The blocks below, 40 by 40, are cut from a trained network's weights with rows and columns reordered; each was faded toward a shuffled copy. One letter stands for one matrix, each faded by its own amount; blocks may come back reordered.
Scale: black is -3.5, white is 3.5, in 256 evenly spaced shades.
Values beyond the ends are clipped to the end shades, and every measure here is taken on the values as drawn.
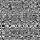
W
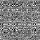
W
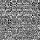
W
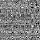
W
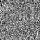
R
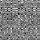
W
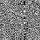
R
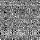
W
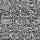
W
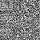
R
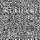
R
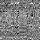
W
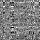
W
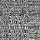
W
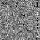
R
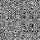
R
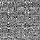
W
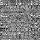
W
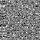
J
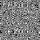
J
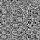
R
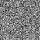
R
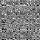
W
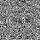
J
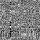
R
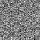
R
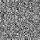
R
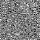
J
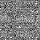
W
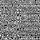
W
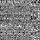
W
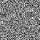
R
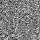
J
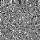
J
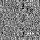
R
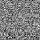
R
